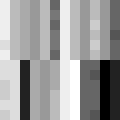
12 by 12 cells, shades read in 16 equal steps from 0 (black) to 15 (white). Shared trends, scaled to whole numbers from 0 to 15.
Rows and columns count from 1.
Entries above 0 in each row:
12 12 12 12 12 12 11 11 11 11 11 11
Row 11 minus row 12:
1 0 0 0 0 0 0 0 0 1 0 0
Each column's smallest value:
12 11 2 9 9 6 14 11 6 5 0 2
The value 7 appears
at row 2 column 6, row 4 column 6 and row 5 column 6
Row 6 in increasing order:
6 6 9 9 9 10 11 11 11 11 14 14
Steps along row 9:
up down up down up up up down same down up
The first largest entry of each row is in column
1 1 1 1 7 1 8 8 8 8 8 8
